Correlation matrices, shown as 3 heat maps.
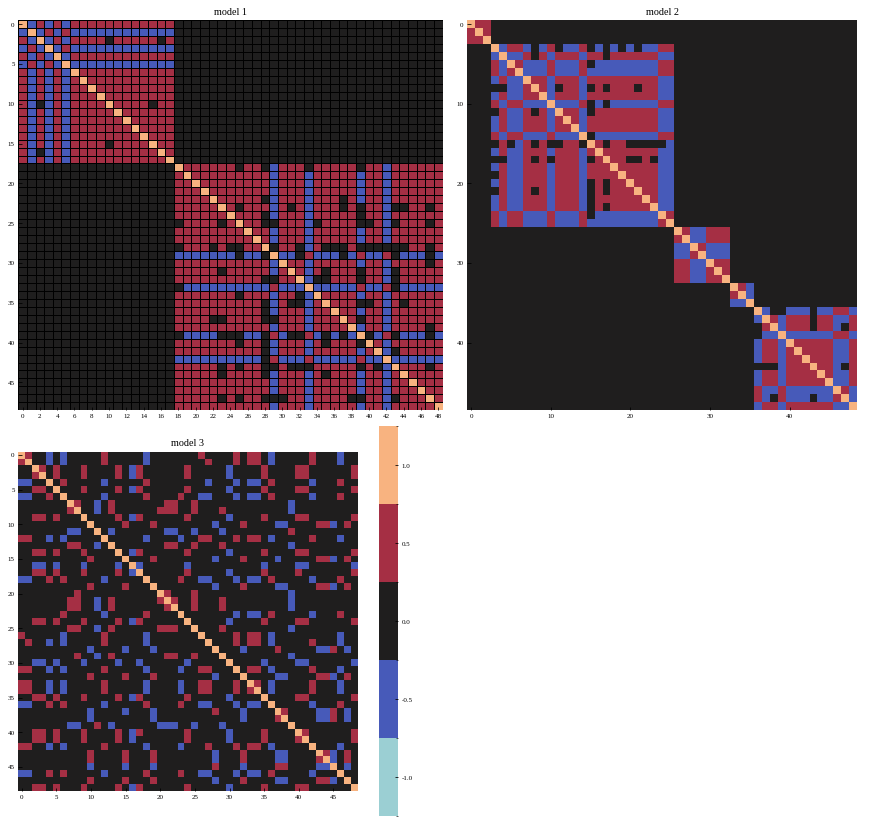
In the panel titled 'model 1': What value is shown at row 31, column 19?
0.5
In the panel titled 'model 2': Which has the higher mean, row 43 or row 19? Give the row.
19
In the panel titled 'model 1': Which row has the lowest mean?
42
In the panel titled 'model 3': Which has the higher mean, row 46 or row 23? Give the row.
23
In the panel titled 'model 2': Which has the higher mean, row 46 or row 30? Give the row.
30
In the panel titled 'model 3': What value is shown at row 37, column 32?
-0.5
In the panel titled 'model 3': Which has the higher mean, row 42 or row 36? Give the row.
42
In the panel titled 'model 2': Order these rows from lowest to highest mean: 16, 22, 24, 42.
24, 42, 22, 16
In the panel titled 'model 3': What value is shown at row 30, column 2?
-0.5
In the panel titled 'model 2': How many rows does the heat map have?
49
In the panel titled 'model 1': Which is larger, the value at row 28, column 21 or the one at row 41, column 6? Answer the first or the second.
the first
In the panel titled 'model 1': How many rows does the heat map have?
49
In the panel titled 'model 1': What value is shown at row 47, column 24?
0.5
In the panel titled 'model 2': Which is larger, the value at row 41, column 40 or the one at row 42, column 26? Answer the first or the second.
the first
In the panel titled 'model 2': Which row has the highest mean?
19
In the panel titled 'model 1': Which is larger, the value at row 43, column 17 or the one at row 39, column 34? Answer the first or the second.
the first
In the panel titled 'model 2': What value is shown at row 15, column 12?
0.5
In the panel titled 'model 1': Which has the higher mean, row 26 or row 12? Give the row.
26
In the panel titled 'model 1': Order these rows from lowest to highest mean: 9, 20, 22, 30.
9, 22, 30, 20
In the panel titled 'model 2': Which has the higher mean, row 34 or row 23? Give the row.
23
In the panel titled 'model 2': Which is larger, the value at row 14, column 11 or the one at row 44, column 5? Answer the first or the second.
the second
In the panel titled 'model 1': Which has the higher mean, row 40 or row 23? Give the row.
40
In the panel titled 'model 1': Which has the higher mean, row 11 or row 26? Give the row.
26
